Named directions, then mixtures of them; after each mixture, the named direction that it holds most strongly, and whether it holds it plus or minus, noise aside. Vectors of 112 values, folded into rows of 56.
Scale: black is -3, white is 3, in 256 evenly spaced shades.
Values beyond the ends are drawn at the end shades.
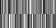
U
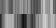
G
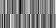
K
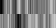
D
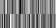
K, plus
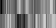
D, plus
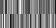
K, minus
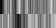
D, plus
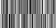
U, minus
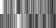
D, minus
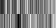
D, plus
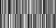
U, plus
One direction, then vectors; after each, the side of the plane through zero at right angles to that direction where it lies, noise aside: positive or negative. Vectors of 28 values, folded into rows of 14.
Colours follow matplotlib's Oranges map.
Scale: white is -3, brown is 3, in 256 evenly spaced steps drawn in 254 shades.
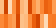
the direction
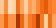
positive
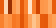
negative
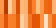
positive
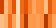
negative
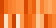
negative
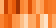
positive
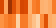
negative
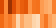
negative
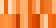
positive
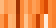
positive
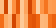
positive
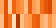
positive
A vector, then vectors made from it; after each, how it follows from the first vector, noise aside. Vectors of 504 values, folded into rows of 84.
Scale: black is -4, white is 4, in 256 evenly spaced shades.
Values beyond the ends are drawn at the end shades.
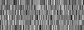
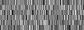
reversed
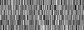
wrapped around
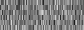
wrapped around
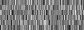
reversed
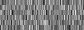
reversed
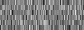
reversed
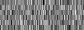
reversed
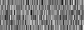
wrapped around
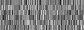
wrapped around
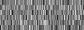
reversed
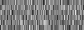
reversed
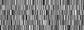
reversed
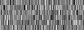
wrapped around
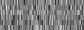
wrapped around
